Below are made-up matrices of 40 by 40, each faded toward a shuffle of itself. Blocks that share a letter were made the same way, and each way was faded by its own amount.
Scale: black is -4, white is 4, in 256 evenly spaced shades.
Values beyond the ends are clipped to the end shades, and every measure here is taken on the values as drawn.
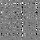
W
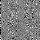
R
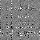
W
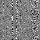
R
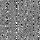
R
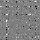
W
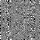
R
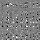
W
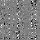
W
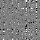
W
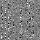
R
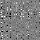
W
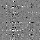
W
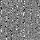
R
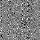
R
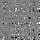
W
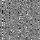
R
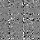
W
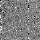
R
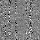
R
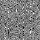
R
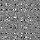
W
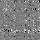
W
